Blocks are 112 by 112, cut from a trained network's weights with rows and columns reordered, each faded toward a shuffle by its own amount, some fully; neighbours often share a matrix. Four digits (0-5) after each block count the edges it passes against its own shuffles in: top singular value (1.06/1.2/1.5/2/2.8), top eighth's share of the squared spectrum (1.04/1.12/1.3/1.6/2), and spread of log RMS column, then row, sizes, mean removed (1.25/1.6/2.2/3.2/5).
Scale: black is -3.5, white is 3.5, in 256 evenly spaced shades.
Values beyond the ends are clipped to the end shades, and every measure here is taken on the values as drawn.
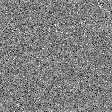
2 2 0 0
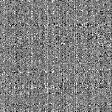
4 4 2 3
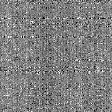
3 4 1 4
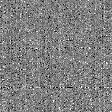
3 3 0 2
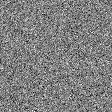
0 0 0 0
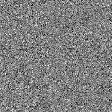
3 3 1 1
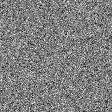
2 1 0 0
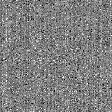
3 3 1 2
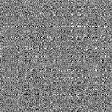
4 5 3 3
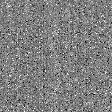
2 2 0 2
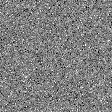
1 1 0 0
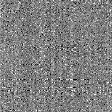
3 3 1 3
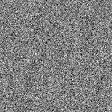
3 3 1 0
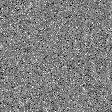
0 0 0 0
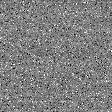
0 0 0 0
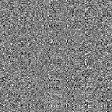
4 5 3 3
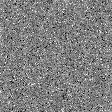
0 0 0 0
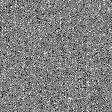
0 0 0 0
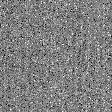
2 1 0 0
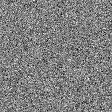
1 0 0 0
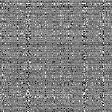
4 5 4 3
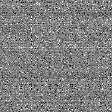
3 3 3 1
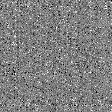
2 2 0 2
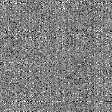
3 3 1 3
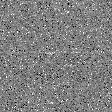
1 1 0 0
